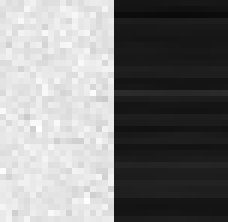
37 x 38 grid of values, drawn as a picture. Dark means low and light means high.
It is made of 1 by 2 panels. Panel 1,1: very high, fine-grained, faint in contrast. Panel 1,2: very low, streaked across, faint in contrast.
